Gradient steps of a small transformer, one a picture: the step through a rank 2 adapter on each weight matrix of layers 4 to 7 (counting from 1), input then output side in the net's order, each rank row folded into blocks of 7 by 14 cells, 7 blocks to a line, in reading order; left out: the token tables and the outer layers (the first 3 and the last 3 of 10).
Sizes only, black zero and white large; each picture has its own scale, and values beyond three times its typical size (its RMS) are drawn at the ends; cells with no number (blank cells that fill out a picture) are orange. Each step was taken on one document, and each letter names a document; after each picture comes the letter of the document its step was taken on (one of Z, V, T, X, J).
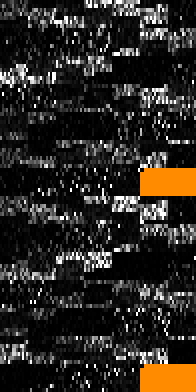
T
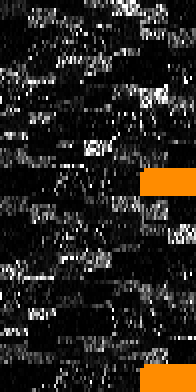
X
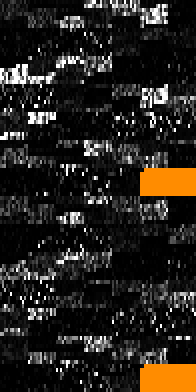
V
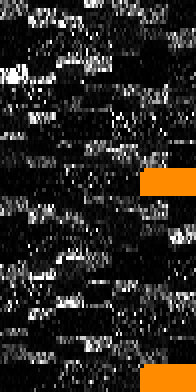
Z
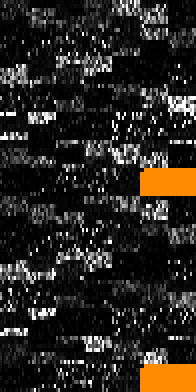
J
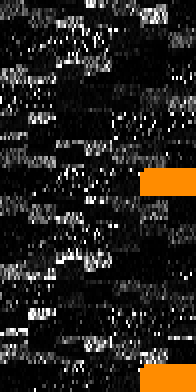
Z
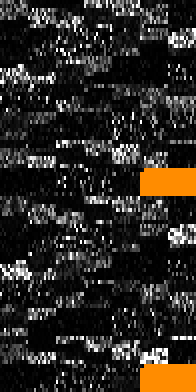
X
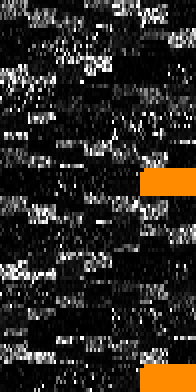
X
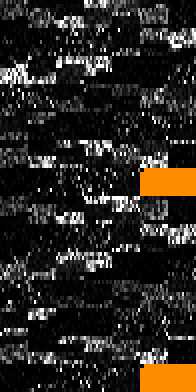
T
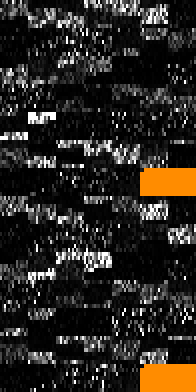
J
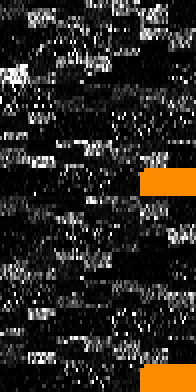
Z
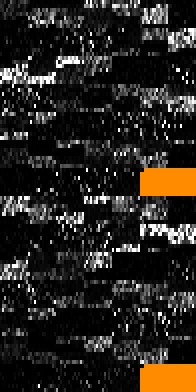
T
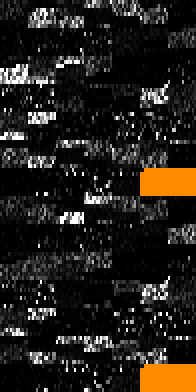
V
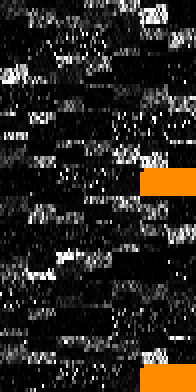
J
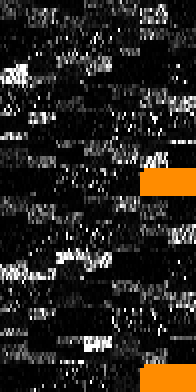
J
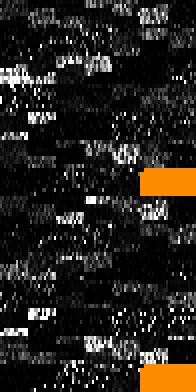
Z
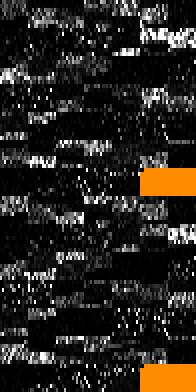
T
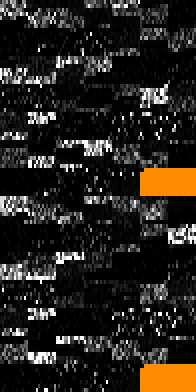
V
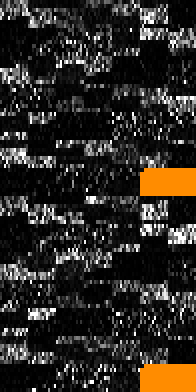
Z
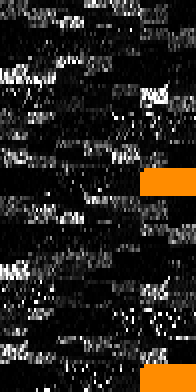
V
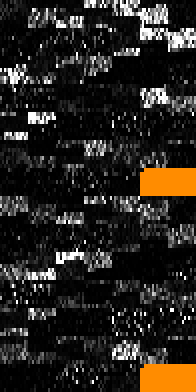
Z
